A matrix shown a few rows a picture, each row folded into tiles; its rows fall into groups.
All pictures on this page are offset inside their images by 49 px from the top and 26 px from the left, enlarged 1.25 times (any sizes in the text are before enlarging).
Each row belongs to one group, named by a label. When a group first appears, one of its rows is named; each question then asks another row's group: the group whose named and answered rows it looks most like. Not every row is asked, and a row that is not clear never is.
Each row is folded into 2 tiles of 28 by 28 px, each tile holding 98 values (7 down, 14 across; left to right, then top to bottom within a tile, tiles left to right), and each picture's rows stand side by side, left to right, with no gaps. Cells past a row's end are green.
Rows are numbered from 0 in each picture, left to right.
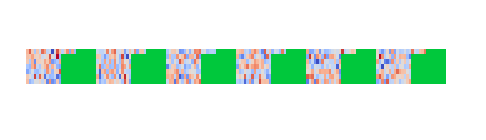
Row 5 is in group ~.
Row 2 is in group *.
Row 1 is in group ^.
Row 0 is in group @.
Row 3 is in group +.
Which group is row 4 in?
~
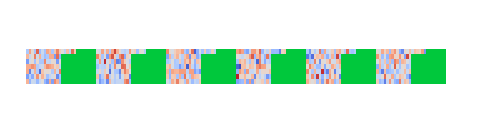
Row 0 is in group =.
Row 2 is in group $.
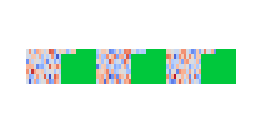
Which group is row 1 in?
*
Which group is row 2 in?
^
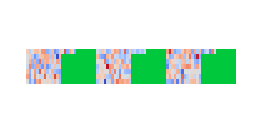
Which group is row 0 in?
^
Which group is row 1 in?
+
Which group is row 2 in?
+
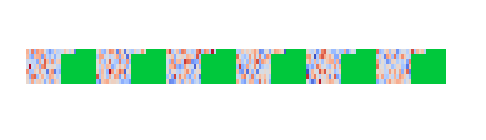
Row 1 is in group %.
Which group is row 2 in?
@
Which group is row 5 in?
~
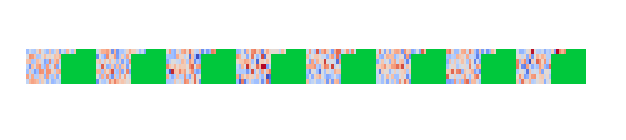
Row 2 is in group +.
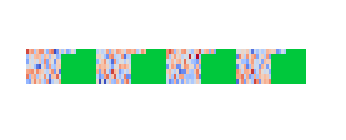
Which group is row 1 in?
=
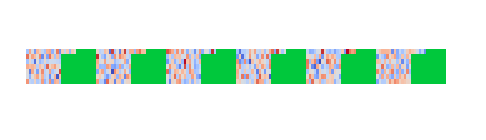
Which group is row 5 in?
*
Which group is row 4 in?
~
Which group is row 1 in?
~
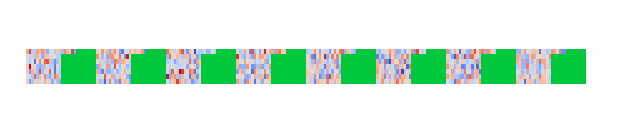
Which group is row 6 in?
~
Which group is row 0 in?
@
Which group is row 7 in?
^
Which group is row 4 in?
*
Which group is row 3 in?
~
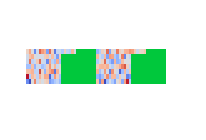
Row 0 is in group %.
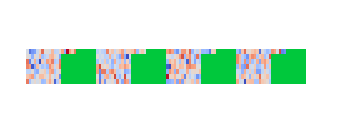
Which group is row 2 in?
+
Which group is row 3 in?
^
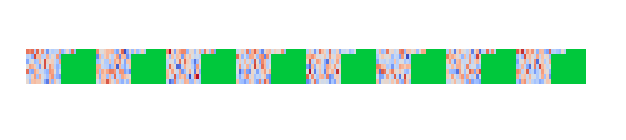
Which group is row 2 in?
@
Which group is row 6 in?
%
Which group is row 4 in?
%
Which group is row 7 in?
$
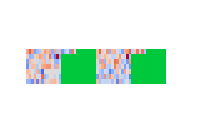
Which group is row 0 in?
+
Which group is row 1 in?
@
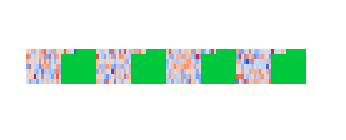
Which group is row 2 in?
+
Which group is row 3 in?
~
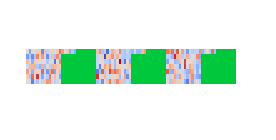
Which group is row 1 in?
+
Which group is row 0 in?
*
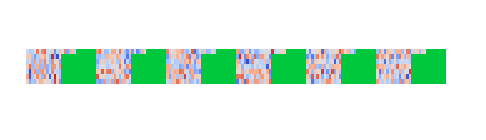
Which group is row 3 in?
~
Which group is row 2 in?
$
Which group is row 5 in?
=
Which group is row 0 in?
^
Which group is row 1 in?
+
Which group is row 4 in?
*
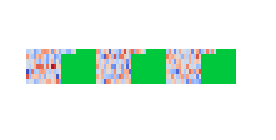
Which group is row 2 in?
%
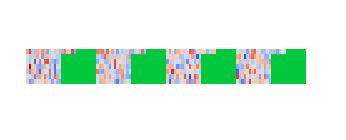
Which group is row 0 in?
@
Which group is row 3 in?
^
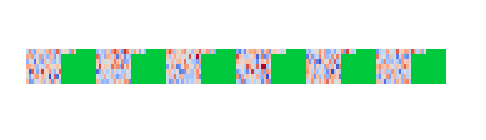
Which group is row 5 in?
=
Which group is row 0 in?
=
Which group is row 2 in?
@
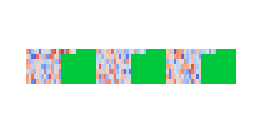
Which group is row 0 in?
~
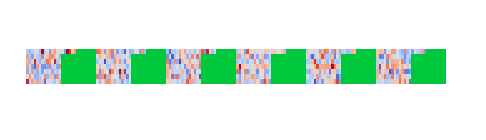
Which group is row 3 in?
=
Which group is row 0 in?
~
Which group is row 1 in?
$
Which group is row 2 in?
*
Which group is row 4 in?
+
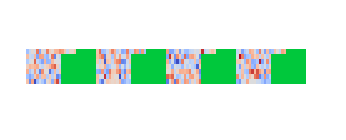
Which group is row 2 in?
~
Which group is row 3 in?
%
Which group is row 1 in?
@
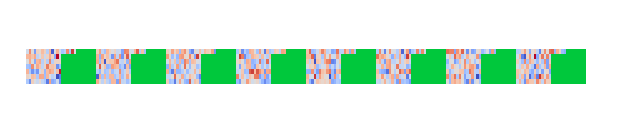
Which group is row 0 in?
%
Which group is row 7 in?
*
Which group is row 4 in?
@
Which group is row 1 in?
@
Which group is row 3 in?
%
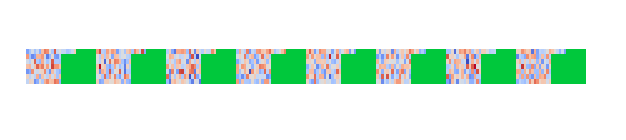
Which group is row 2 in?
%
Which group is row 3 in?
=
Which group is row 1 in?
@
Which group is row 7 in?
*
